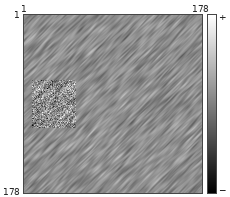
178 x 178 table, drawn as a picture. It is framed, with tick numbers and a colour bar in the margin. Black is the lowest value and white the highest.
Odd rows or columns: none. Histogram: heavy tails on both sides. Grain: diagonal, up to the right. Odd patch: rougher, in the middle left. Roughest part: middle left.
